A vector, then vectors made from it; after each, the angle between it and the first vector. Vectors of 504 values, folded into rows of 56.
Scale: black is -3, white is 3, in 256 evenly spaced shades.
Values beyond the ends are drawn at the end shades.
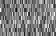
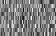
orthogonal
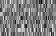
partly opposed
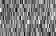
nearly parallel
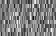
orthogonal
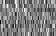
partly opposed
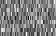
orthogonal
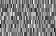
orthogonal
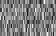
partly opposed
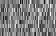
partly aligned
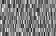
orthogonal
